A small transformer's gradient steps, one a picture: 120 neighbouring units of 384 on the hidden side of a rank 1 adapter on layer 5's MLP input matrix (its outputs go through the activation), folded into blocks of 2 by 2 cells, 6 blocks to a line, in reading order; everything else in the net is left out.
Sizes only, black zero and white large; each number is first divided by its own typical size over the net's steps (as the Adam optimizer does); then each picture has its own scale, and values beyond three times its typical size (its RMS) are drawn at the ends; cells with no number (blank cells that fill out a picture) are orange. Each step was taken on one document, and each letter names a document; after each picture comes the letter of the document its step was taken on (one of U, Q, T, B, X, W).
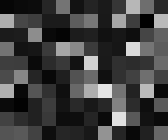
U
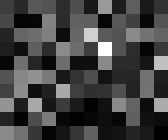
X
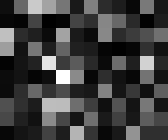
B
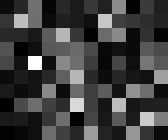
B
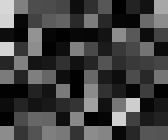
U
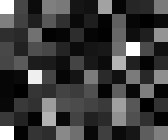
U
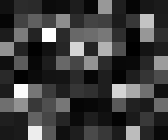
X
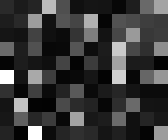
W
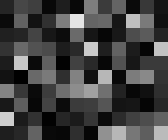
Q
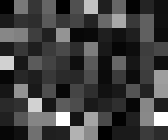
B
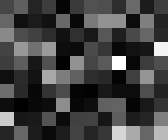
Q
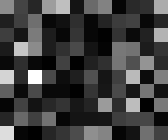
U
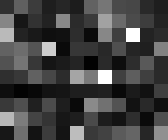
Q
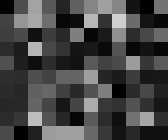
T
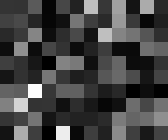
Q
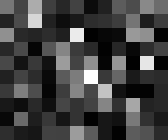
T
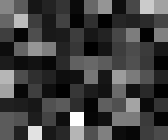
U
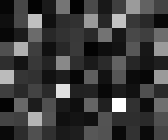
W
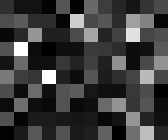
Q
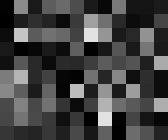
X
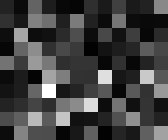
B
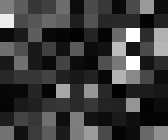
U
